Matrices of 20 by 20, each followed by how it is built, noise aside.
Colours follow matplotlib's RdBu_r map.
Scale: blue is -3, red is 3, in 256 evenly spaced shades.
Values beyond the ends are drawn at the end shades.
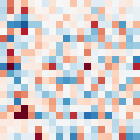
low rank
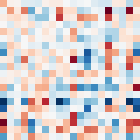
low rank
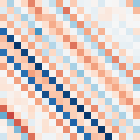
Toeplitz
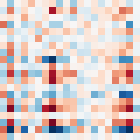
low rank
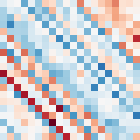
Toeplitz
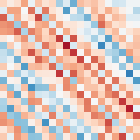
Toeplitz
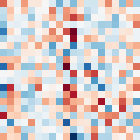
low rank
